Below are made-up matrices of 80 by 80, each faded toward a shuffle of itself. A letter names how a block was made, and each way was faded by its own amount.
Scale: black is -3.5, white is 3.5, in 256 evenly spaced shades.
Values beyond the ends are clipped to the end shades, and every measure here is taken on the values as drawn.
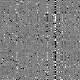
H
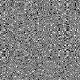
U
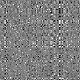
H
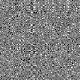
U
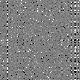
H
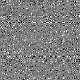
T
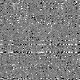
T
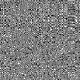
U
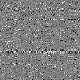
T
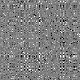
H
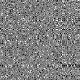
U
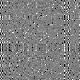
H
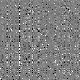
H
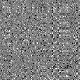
U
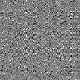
U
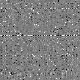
T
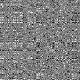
U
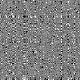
H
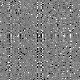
H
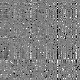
H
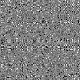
U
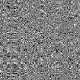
U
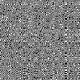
U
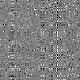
H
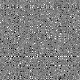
T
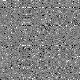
T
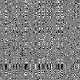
H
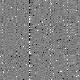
H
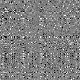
T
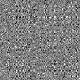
U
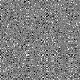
U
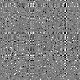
H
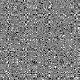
U
